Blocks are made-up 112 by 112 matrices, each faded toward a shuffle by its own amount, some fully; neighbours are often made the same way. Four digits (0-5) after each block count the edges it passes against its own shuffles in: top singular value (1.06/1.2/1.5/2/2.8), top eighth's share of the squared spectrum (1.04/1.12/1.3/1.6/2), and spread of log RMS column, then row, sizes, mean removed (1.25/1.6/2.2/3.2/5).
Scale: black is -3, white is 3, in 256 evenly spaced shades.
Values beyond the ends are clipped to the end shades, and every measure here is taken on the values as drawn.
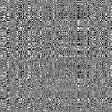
5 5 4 4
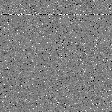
4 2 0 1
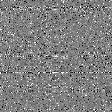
4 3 1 2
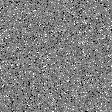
0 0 0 0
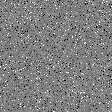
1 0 0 0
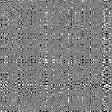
5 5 4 4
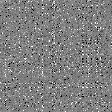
4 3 2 2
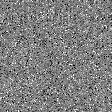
3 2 0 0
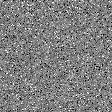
2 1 0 0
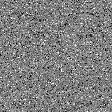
3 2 0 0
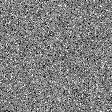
0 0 0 0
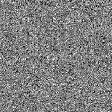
3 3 1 1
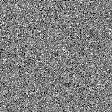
3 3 1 1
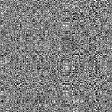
4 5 3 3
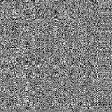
4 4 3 3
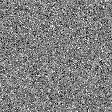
0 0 0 0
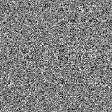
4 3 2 2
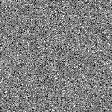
3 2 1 0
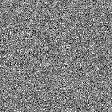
3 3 1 1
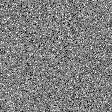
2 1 0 0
